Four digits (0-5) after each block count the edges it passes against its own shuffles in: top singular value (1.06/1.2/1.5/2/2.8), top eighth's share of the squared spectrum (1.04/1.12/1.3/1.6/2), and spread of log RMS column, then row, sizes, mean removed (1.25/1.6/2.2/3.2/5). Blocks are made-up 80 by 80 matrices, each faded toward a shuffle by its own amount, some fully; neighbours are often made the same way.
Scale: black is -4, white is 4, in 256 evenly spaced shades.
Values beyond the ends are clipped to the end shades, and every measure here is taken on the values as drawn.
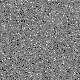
0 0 0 0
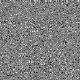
4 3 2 2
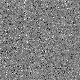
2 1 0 0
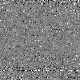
2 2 0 3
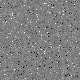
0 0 0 0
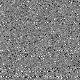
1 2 0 2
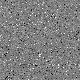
1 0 0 0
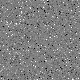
0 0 0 0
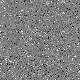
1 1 0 1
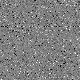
2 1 0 1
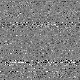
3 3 0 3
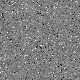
0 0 0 0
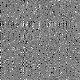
4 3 2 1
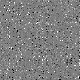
3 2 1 1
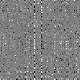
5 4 2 2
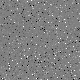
0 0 0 0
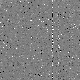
4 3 1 0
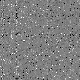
3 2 1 1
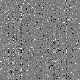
4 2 1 1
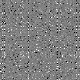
4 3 2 2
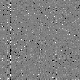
4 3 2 1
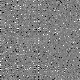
4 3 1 1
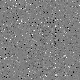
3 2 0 0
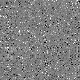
3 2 1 0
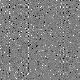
4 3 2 1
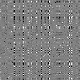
5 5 3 3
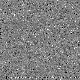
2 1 0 1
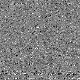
1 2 0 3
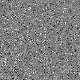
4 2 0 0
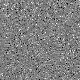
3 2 0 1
